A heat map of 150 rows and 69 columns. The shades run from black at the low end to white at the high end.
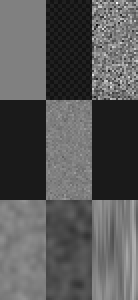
It is made of 3 by 3 panels. Panel 1,1: middling, flat. Panel 1,2: very low, checkered, faint in contrast. Panel 1,3: middling, fine-grained, strong in contrast. Panel 2,1: very low, flat. Panel 2,2: middling, fine-grained, faint in contrast. Panel 2,3: very low, flat. Panel 3,1: middling, blotchy, faint in contrast. Panel 3,2: low, blotchy, faint in contrast. Panel 3,3: middling, streaked downward.
